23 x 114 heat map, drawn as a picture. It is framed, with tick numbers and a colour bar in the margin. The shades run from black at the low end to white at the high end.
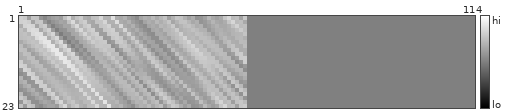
It is made of 1 by 2 panels. Panel 1,1: high, slanting down to the right. Panel 1,2: middling, flat.
